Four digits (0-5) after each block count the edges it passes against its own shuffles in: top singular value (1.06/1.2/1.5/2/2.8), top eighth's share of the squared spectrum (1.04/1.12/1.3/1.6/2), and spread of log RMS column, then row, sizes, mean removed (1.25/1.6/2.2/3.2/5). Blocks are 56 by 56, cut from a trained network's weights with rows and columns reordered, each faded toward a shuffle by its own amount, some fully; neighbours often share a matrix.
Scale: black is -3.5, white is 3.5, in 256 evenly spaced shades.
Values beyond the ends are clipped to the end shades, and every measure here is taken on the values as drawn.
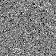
0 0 0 0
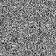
3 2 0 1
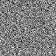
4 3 0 2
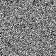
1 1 0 0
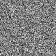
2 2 0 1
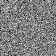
0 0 0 0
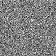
2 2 0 0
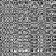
4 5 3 3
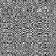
4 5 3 3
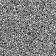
0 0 0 0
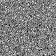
1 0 0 0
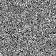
1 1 0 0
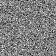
0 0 0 0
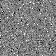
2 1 0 0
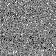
1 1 0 0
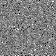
2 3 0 1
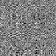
4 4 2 3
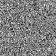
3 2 0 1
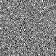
3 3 1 1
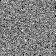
2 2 0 0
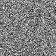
2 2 0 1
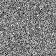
1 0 0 0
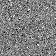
0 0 0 0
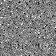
2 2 0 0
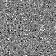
3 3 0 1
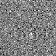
3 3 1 2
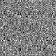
4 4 2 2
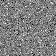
1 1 0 1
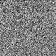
2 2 0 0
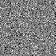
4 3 1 2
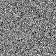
2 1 0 0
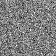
0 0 0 0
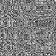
4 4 2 2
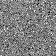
0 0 0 0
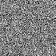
2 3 1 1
